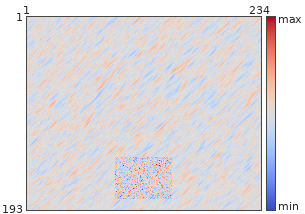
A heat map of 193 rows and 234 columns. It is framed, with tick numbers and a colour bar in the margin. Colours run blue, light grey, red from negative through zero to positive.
No single row or column stands out from its neighbours. The bottom middle is the roughest part. On average the colour sits 50% of the way up the scale. The distribution is heavy-tailed on both sides. In the bottom middle lies a patch that is rougher than the rest.
